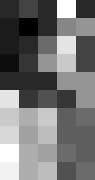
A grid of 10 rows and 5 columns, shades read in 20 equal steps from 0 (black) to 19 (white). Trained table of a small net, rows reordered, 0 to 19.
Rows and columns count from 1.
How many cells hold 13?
3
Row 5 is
3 3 3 11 11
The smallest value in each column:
1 0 3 4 3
